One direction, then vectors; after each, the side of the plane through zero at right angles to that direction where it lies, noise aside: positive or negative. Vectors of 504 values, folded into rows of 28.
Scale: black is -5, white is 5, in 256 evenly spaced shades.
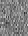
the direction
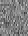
positive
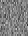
negative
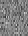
negative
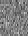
negative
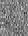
positive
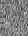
negative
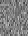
negative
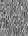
positive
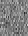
positive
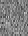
negative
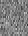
negative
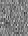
positive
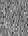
negative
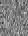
negative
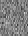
negative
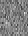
negative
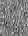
positive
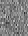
positive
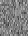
positive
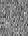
negative
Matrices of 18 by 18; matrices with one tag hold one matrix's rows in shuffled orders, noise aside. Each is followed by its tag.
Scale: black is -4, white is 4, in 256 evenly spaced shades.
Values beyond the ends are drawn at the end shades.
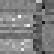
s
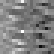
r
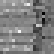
s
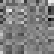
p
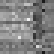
s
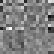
p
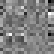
p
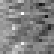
r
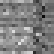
s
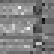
s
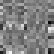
p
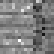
s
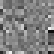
p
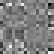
p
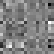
p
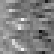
r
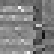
s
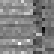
s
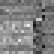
s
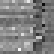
s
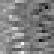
r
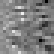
r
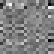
p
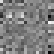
p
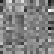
p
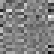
p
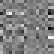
p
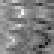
r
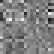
p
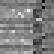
s
